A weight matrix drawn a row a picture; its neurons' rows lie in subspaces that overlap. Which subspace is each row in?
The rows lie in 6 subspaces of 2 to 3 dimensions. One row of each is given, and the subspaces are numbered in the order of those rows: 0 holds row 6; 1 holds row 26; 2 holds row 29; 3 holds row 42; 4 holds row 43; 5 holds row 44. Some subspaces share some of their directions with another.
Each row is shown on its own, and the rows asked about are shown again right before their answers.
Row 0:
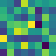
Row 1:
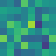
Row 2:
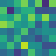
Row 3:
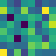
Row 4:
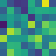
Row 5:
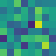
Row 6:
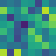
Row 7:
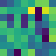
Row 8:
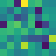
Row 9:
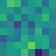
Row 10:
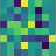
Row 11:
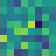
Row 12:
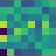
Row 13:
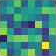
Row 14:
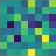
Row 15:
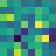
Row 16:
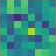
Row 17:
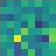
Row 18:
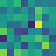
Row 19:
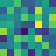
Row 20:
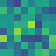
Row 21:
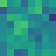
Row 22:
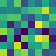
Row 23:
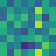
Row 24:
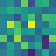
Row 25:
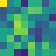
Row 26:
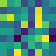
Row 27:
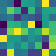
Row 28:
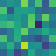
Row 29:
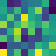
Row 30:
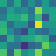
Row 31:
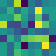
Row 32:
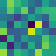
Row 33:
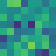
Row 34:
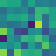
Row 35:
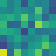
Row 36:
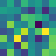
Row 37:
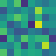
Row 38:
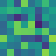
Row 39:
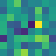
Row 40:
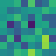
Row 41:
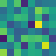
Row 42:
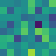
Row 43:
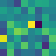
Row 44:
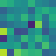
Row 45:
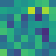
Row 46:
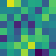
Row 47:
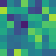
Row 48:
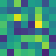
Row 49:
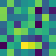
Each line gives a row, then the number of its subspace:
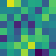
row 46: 2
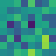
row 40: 3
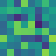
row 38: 4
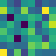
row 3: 0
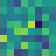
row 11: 0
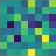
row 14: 3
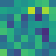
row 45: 1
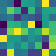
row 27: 4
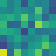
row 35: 2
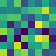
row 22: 1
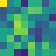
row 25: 0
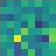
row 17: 1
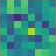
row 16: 4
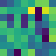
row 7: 1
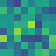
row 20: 2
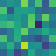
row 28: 4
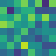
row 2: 4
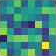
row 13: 1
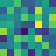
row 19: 3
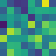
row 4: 4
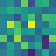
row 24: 3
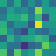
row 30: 2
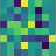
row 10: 5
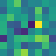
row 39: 0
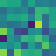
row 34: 5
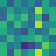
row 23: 2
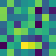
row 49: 2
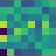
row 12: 5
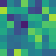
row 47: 0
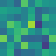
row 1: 3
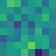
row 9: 2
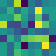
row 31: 5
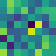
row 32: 4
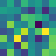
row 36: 1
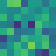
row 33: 2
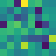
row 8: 5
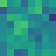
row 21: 0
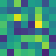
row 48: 4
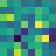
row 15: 1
